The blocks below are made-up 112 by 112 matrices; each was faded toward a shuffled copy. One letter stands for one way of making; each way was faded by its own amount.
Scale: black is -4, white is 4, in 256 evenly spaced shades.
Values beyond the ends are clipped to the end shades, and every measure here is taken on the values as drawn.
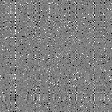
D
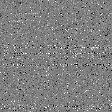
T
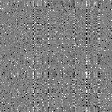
D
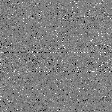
T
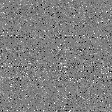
T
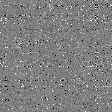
T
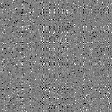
D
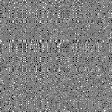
D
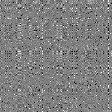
D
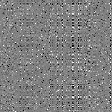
D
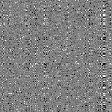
D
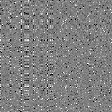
D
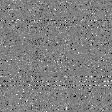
T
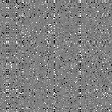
D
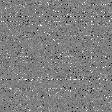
T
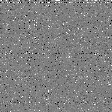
T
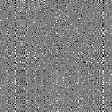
D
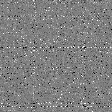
T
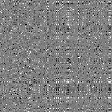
D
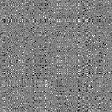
D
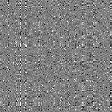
D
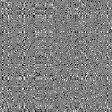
D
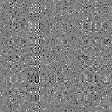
D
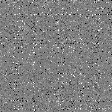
T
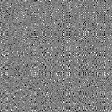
D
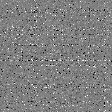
T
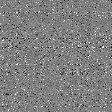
T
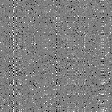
D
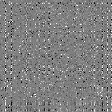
D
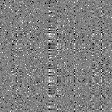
D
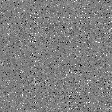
T
